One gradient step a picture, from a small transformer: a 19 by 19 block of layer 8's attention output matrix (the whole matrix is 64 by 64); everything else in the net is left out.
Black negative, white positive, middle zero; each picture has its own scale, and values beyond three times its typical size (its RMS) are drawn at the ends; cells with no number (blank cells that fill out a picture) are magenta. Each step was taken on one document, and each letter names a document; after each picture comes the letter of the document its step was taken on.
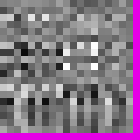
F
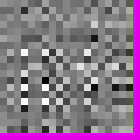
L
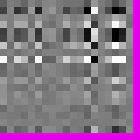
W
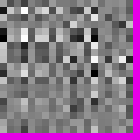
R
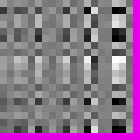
W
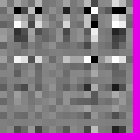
W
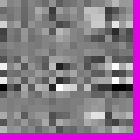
L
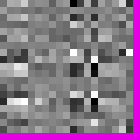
R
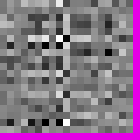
F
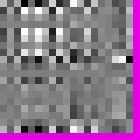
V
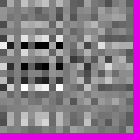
L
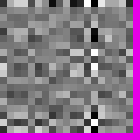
R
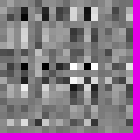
L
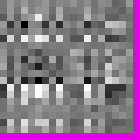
L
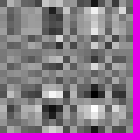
F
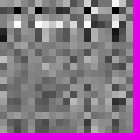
W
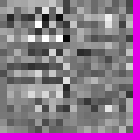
F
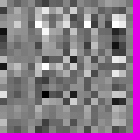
W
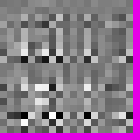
V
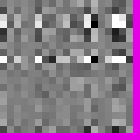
W
